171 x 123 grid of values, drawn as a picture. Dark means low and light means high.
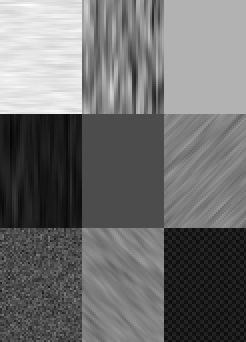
It is made of 3 by 3 panels. Panel 1,1: very high, streaked across, faint in contrast. Panel 1,2: middling, streaked downward, strong in contrast. Panel 1,3: high, flat. Panel 2,1: very low, streaked downward, faint in contrast. Panel 2,2: low, flat. Panel 2,3: middling, slanting up to the right, faint in contrast. Panel 3,1: low, fine-grained. Panel 3,2: middling, slanting down to the right, faint in contrast. Panel 3,3: very low, checkered, faint in contrast.
